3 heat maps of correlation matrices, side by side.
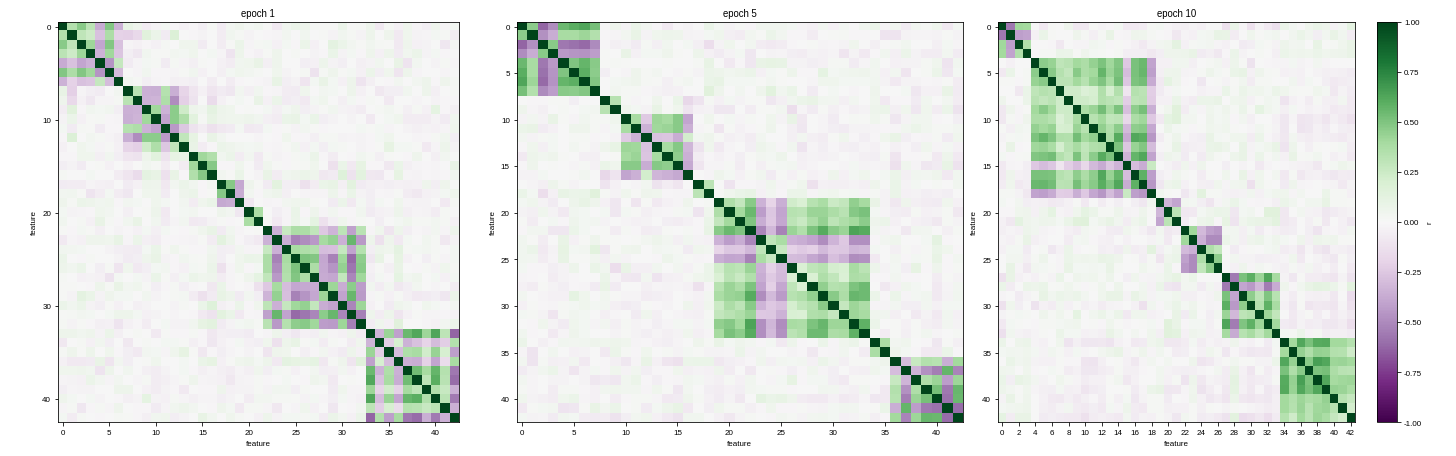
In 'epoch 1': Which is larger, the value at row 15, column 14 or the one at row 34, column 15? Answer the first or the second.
the first
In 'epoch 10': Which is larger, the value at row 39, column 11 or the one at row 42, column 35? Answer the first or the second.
the second
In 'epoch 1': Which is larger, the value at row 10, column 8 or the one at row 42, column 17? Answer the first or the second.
the second
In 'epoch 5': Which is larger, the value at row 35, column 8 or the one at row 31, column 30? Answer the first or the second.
the second
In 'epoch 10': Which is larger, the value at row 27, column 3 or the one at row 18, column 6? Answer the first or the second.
the first
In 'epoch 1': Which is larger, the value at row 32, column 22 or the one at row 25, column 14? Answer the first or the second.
the first
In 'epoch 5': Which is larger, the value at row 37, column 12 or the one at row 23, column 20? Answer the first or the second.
the first
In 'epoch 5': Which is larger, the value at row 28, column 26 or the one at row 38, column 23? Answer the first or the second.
the first
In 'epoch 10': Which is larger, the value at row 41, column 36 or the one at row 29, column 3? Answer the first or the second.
the first
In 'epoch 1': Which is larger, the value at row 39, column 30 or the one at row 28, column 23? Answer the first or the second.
the second
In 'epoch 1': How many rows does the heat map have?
43
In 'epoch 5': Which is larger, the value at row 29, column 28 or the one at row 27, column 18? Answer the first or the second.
the first
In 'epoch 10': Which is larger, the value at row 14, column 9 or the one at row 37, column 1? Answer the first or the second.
the first
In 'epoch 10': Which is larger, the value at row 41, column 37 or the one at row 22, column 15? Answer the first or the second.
the first
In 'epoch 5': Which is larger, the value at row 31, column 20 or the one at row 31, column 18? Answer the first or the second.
the first
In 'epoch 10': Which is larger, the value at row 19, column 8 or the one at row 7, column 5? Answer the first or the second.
the second
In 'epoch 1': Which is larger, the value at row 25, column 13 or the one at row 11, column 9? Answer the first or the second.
the first
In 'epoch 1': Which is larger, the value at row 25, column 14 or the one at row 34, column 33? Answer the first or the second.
the first
